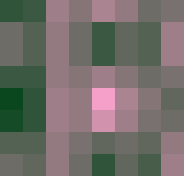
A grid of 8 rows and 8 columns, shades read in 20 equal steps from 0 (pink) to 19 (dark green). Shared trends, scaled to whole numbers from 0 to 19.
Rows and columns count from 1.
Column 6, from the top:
8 12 12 9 6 7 11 12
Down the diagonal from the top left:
16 13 8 9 0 7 12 7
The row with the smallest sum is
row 5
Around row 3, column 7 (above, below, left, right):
13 11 12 7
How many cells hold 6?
2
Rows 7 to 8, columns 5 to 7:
12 11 12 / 16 12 14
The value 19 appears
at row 5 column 1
